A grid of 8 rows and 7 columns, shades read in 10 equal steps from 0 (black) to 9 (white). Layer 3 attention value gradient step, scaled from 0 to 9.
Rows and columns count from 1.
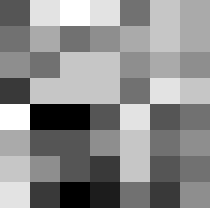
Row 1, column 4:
8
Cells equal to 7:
11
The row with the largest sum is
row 1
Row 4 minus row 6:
-4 4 4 2 -3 4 2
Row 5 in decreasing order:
9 8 4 3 3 0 0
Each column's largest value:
9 8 9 8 8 8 7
